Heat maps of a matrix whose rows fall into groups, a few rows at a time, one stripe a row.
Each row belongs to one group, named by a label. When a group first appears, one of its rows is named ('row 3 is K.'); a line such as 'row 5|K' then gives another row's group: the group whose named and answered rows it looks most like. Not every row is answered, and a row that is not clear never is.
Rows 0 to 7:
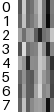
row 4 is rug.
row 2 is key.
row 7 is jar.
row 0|jar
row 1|jar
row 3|jar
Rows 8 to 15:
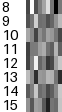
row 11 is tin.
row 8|jar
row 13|rug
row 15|key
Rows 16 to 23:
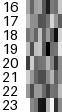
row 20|jar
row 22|key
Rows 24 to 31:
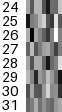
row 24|key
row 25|tin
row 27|jar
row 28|key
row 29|rug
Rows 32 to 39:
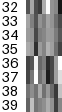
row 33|rug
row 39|jar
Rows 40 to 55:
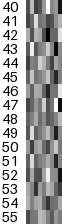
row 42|key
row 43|jar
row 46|key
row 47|tin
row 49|jar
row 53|rug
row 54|key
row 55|tin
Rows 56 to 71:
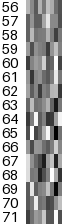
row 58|jar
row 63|jar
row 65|jar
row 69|jar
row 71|tin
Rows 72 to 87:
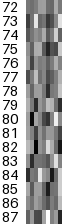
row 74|tin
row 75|key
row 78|key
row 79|rug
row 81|rug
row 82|rug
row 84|tin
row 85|key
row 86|key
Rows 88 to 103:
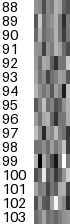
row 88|rug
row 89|jar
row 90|jar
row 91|rug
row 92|key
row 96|key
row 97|rug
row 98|tin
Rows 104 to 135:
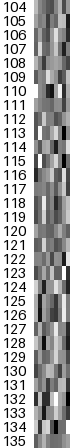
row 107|jar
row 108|rug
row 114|key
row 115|jar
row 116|tin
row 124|rug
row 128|rug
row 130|tin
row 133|rug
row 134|key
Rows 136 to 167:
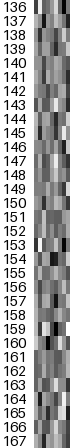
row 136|jar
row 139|key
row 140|rug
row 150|rug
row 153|jar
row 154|key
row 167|rug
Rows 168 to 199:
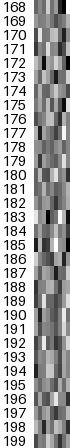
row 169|key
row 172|rug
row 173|key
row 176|tin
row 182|key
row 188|tin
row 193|tin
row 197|key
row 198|rug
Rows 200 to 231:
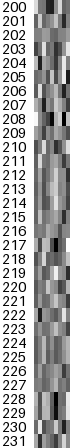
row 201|jar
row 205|tin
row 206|jar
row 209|rug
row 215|jar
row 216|tin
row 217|key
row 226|jar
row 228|key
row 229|key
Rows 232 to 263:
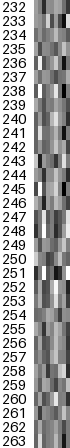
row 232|rug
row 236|jar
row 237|key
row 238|jar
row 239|rug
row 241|jar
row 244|rug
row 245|jar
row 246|rug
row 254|tin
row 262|jar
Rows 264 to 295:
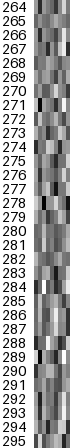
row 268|tin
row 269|key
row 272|jar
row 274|tin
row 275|key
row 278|rug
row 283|key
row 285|jar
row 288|tin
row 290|tin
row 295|jar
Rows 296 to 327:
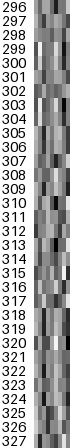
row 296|key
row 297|rug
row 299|jar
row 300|jar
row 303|jar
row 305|rug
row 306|rug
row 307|key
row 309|rug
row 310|key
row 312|tin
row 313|key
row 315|tin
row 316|jar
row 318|rug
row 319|rug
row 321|rug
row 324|rug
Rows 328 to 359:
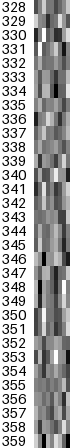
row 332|jar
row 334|key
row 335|jar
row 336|tin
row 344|jar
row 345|jar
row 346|rug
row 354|rug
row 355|tin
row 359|rug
